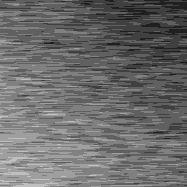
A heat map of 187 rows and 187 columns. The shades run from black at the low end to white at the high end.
Slope: up to the bottom left. Ninth with the lowest average: top right. Mirror symmetry: none. Grain: streaks across.
